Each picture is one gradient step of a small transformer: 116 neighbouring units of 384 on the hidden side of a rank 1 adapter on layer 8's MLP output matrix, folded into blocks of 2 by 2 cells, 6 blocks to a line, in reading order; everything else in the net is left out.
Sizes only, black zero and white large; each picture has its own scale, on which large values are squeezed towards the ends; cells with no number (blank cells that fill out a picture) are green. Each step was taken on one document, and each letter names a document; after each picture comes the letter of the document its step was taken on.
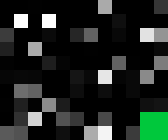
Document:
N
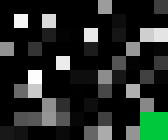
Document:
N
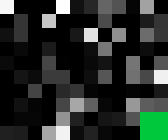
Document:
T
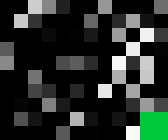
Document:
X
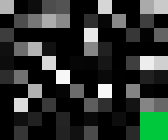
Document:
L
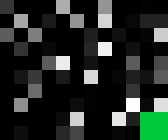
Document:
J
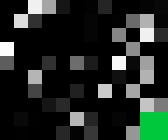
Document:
X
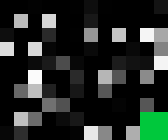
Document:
N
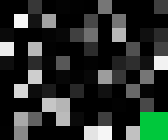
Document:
N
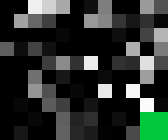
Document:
X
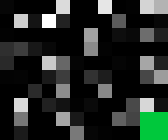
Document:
L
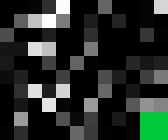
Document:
L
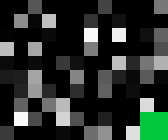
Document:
N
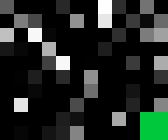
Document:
J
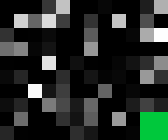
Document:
L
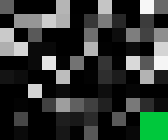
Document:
L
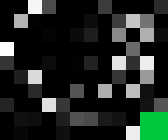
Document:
X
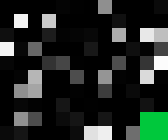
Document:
N
